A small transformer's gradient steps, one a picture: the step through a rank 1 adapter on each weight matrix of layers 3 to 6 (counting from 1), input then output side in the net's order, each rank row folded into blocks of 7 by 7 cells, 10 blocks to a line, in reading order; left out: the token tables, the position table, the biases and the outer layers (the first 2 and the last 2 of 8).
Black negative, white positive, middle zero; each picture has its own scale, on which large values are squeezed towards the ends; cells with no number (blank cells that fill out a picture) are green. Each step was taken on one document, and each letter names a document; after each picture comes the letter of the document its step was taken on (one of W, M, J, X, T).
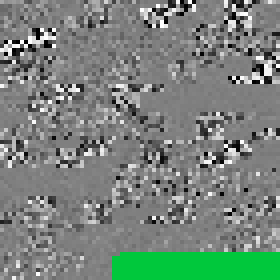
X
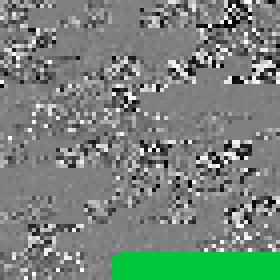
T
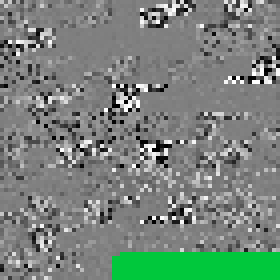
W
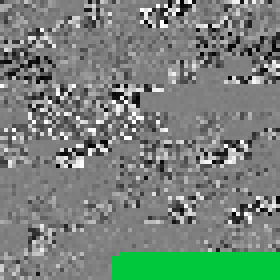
X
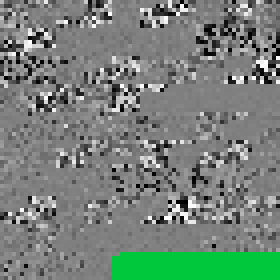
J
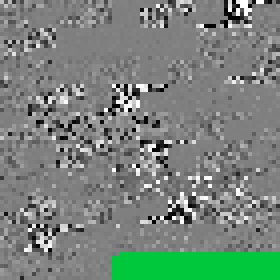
W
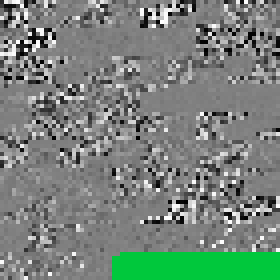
J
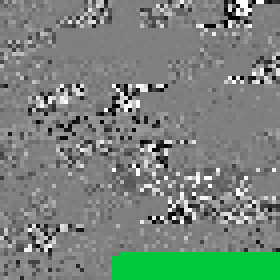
W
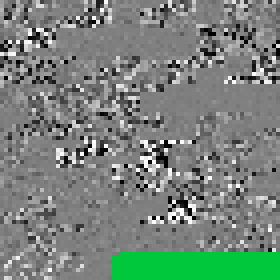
J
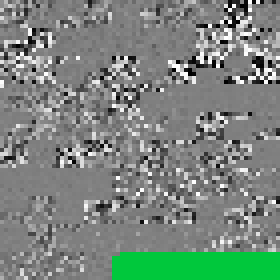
T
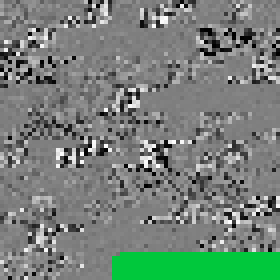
J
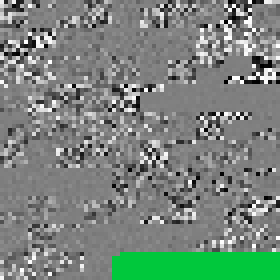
T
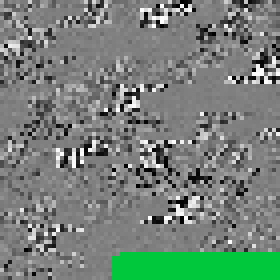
J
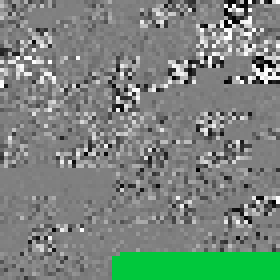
T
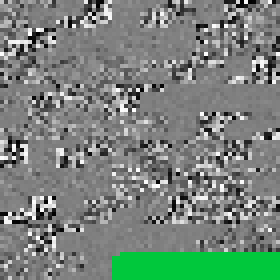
J
